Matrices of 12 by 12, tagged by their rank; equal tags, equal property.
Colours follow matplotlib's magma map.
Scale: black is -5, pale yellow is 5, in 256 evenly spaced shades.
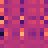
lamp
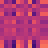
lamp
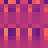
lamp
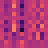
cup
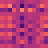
cup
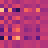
lamp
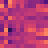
cup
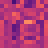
cup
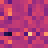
cup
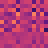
cup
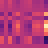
lamp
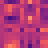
cup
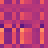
lamp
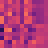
cup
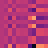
lamp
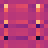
lamp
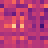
cup
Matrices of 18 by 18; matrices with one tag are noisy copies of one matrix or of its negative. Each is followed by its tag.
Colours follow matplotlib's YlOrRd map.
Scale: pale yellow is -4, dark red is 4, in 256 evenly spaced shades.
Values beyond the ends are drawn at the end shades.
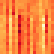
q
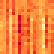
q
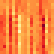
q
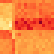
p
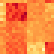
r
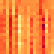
q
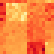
r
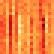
q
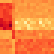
p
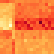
p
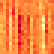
q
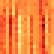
q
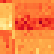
p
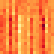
q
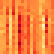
q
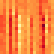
q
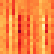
q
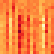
q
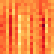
q
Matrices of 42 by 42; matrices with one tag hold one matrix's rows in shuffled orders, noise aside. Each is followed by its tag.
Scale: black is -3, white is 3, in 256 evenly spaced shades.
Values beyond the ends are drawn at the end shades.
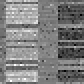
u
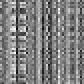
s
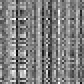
s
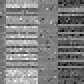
u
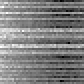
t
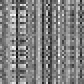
s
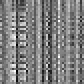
s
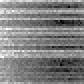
t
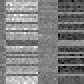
u
